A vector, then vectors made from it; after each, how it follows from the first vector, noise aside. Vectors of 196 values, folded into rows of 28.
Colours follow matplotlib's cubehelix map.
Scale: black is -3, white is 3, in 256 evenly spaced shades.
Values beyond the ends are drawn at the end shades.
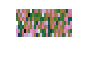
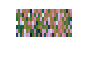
sign-scrambled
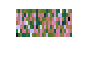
wrapped around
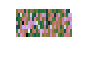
wrapped around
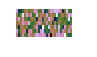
wrapped around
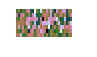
wrapped around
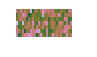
shrunk
